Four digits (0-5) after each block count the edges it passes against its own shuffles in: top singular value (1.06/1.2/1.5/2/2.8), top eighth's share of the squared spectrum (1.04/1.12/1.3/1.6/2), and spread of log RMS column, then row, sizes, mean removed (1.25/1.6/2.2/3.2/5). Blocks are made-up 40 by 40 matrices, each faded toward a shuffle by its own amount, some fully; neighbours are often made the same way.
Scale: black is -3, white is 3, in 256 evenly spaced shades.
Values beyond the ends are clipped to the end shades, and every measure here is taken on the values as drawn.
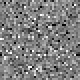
0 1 0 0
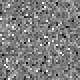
0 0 0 0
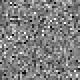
0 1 0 0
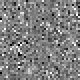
1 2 1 0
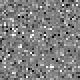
1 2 0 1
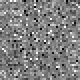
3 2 1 0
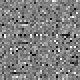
3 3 1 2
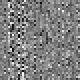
2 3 4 0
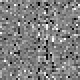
1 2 2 0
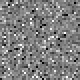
1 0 0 0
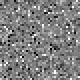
1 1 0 0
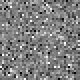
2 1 0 0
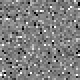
0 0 0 0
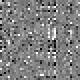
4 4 3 1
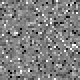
0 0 0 0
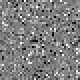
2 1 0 0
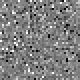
2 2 0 0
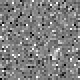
1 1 0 0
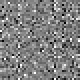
3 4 2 1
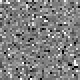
2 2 0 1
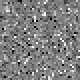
0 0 0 0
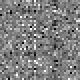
3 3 2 1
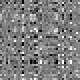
4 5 3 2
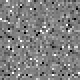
3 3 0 1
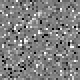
0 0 0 0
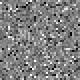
1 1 0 0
